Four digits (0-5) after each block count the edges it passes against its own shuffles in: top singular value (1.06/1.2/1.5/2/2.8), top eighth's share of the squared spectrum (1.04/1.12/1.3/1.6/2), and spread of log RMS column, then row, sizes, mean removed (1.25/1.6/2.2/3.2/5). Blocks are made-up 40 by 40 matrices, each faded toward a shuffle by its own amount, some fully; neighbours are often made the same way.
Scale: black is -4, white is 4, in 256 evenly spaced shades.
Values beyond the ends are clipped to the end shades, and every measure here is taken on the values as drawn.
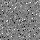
2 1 0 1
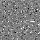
2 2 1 1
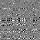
4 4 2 3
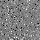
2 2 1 0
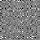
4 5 2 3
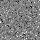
0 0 0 0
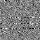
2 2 0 2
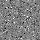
0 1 0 0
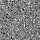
0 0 0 0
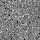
0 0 0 0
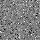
0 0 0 0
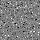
1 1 0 0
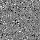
0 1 0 0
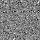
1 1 0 1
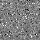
1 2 0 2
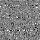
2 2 0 2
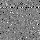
2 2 0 1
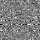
2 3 0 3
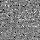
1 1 0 1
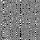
3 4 3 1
